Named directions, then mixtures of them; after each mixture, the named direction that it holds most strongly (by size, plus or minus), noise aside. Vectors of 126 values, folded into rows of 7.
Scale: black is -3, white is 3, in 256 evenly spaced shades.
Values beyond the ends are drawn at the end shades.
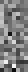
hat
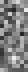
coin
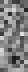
coin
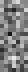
coin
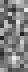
coin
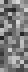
coin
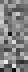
hat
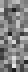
coin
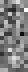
coin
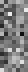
coin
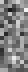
coin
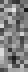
coin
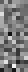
hat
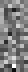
hat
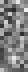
coin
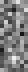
coin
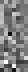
hat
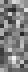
coin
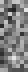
coin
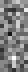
coin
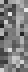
coin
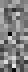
hat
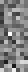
hat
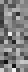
hat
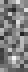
coin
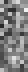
coin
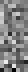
hat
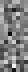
hat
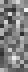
coin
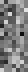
coin
